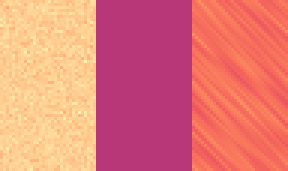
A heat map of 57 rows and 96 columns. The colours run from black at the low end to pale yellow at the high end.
The table splits into one row of 3 panels. Panel 1,1: very high, fine-grained, faint in contrast. Panel 1,2: middling, flat. Panel 1,3: high, slanting down to the right, faint in contrast.
